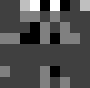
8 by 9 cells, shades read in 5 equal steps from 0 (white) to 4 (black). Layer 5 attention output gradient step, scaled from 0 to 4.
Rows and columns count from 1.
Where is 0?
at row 1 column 4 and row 1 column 6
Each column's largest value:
3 3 4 4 4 4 4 3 3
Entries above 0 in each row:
7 9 9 9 9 9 9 9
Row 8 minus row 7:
1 0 0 0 0 -1 -1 0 0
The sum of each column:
22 23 22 22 21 22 22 23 22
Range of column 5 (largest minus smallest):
2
